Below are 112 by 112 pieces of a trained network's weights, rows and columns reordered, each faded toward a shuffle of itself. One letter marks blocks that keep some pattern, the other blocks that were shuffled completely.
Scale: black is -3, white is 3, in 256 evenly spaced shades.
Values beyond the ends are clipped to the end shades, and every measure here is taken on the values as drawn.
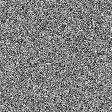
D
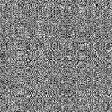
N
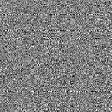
N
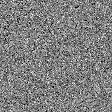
D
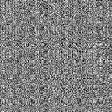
N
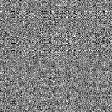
N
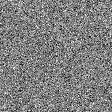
D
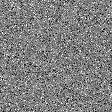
D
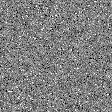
D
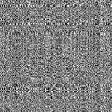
N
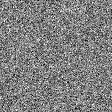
D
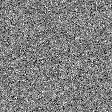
D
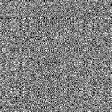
N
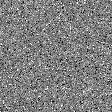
D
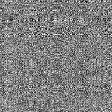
N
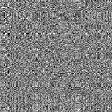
N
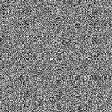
N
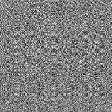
N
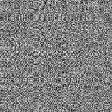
N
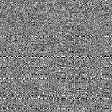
N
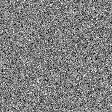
D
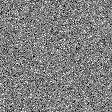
D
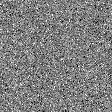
D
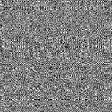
N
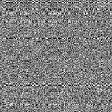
N
